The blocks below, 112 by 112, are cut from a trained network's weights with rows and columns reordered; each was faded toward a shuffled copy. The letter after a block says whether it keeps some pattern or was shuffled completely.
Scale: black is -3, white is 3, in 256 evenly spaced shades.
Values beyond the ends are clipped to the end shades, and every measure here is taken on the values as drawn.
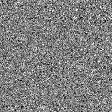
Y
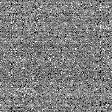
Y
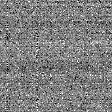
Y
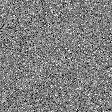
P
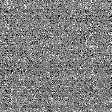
Y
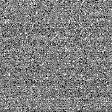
Y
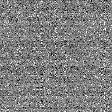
Y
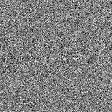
Y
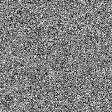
Y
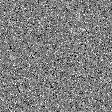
P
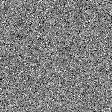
P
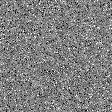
P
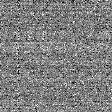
Y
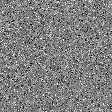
P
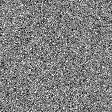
P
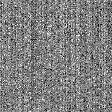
Y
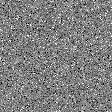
P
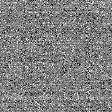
Y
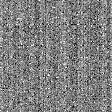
Y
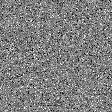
P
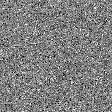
P
